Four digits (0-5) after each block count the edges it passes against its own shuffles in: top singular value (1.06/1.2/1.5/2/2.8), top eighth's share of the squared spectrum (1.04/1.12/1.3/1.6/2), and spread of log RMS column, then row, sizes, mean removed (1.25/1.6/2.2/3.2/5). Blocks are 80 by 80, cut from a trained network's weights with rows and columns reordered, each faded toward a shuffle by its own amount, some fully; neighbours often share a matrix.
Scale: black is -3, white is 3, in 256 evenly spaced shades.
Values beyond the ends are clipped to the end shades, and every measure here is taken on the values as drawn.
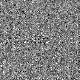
2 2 1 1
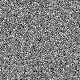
0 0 0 0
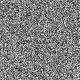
1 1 0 0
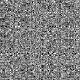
3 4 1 2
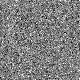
1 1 0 0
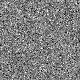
0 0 0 0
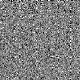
3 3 2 2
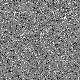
1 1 0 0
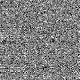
3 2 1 1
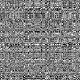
4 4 2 3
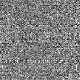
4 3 2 2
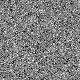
0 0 0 0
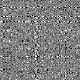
4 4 2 3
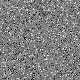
1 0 0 0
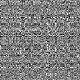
4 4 2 3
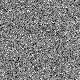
0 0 0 0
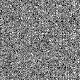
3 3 1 1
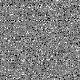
3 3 0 2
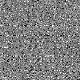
3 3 0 2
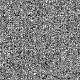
2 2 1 1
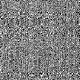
3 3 1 2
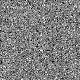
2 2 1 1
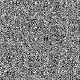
3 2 0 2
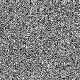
2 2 0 0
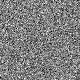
0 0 0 0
